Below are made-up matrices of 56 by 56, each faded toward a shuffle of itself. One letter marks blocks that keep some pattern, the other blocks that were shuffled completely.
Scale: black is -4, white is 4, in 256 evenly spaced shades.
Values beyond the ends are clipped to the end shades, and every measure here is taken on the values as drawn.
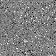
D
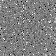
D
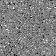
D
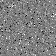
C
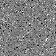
D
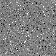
D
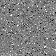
D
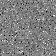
C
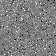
C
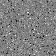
C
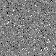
D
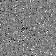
D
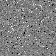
C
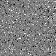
D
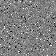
D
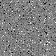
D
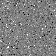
C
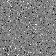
D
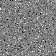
D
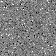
C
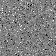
C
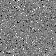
C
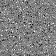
C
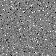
C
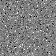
D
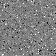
C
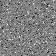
C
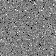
D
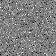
C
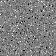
D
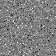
C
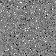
C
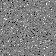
C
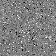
D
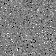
D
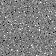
C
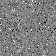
C
